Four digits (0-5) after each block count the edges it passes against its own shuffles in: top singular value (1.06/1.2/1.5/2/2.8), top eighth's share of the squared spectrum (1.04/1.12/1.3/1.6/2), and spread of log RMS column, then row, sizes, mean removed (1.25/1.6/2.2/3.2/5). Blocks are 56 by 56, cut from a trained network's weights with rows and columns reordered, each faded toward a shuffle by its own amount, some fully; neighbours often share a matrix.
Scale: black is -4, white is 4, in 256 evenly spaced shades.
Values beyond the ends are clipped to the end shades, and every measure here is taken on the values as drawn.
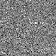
2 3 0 1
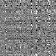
3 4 3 1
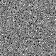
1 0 0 0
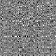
3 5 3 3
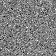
0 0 0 0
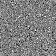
0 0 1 0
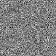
3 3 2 1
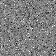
0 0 0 0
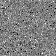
0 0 0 0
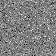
0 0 0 0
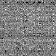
3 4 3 1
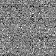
2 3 2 0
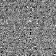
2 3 2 1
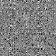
2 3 2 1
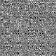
3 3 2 1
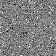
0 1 0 0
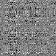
3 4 3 2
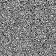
1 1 0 0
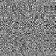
4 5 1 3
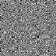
3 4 2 2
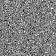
0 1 0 0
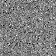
1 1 0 1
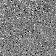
0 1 0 0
